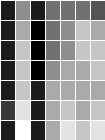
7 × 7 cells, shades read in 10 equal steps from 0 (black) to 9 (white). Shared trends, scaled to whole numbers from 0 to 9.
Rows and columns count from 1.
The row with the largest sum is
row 7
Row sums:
22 29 31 32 33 37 40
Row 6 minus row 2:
1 2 1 2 2 -1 1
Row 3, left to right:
1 7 0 4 5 7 7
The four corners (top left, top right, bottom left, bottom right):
1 3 1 8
